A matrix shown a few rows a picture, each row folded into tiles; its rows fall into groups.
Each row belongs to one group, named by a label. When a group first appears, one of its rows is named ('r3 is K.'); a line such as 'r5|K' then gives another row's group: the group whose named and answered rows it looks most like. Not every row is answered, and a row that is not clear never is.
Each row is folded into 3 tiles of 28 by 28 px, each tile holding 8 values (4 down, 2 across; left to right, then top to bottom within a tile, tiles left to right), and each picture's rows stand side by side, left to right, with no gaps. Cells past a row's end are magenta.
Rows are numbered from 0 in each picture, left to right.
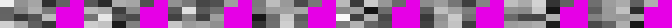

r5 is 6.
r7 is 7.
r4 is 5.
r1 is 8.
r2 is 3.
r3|6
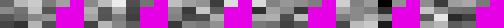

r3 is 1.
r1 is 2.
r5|8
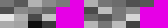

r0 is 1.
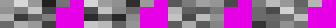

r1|3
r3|7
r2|5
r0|2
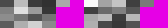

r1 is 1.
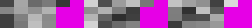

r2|7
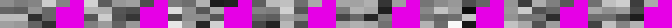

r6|8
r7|2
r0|1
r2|8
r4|3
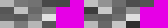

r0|3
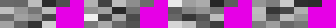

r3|5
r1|5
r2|3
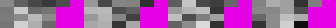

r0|6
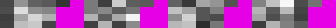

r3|2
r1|5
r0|6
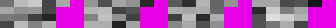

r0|2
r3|6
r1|8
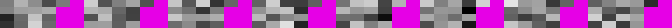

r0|6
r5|7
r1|8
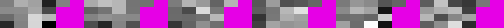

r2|7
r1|7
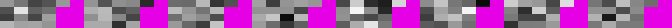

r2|8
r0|3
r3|1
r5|6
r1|8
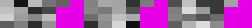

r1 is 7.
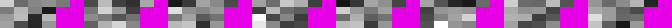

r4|8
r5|6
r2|8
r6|1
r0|1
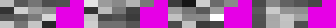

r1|1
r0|3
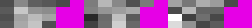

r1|6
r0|6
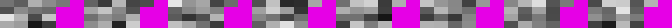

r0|1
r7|7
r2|3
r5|3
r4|2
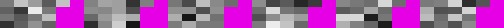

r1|7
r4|1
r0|7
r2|5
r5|5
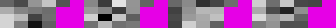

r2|6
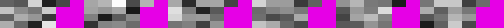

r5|7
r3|3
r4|6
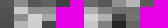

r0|6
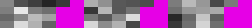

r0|6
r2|6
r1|3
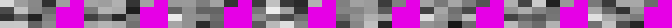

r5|1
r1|3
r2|1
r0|3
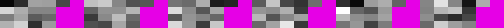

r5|2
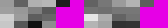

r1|1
